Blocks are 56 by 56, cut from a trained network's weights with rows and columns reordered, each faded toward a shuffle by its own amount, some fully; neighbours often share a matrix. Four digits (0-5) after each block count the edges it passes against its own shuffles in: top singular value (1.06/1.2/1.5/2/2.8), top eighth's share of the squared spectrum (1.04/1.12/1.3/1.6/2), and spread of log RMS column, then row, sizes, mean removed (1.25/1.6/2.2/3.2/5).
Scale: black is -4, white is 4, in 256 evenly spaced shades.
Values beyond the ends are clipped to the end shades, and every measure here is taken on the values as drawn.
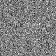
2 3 0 0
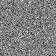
0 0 0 0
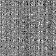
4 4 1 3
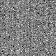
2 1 0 0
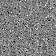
0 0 0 0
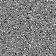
0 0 0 0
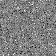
0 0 0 0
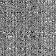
3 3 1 3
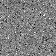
0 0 0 0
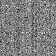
2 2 0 1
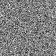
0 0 0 0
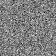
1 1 0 0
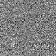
2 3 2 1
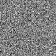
2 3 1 0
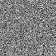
2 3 1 1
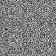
3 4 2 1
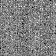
2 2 0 1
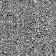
1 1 0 0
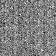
2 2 0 1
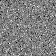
0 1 0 0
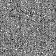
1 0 0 0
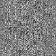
3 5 3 1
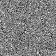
1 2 0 0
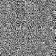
3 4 2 1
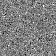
0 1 0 0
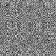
4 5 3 2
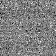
1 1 1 0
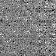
2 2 2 0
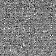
2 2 2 0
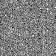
1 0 0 0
